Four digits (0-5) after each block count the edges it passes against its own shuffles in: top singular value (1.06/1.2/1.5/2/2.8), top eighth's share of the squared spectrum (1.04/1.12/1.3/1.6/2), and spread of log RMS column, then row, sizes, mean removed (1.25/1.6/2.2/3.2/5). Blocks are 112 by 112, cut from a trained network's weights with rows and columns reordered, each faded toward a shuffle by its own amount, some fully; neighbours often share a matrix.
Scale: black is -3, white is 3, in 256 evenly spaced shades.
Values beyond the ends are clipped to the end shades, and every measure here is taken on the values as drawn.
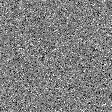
0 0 0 0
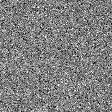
0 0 0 0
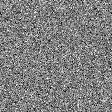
0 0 0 0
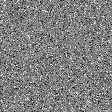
0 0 0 0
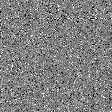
3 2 1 1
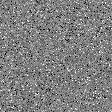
0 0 0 0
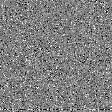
3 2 1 1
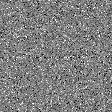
2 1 0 1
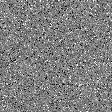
2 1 0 0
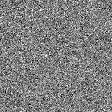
2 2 0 0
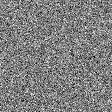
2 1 0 0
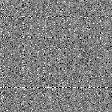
4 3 2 2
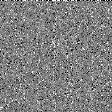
3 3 2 1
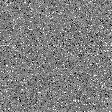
2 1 0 0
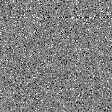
3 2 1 1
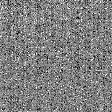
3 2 0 2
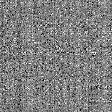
3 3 0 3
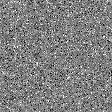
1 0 0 0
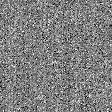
2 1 0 0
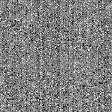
3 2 0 2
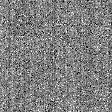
3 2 0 2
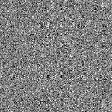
3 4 2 2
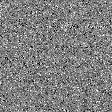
2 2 0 2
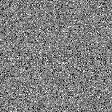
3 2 0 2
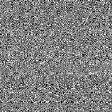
4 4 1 3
